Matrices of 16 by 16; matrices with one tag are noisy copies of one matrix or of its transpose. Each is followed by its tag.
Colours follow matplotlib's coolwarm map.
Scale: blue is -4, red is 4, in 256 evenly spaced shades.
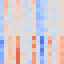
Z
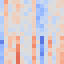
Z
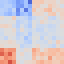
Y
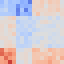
Y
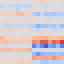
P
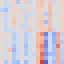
P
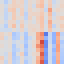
P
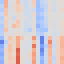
Z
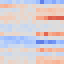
Z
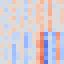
P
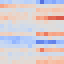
Z
